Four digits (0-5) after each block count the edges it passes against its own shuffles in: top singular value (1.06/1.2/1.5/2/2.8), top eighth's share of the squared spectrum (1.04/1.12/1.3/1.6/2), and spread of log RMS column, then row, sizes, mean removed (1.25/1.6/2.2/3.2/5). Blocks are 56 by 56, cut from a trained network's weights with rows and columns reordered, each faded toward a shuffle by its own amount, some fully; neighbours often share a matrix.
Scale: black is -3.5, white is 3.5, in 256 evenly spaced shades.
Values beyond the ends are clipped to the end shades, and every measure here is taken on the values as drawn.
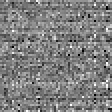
3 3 2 1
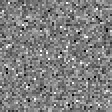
0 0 0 0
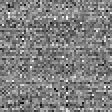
3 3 2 0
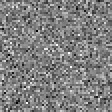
0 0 0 0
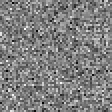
2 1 0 0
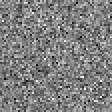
1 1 0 0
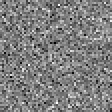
0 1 0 0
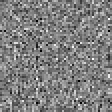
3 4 2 1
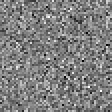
2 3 1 1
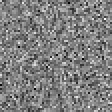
0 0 0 0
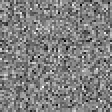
2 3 0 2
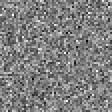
1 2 0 0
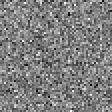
2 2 0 0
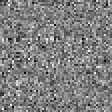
3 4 2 2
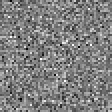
2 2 0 0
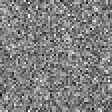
1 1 0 0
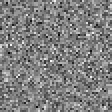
2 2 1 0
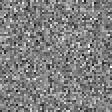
2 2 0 1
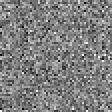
3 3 2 1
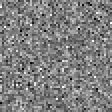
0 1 0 0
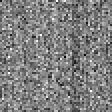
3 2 0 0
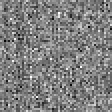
2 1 0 0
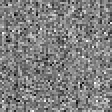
2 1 0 1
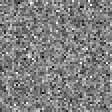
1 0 0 0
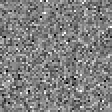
0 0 0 0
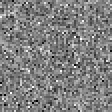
0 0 0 0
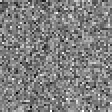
1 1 0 0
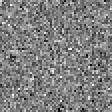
0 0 0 0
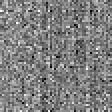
3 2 0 2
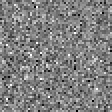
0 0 0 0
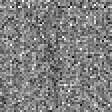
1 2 0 1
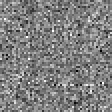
1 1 0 1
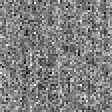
2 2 0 1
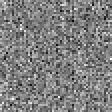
1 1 0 0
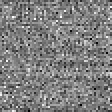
2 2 1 0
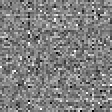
2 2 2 0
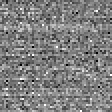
3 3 2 1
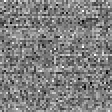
2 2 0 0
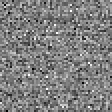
1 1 0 0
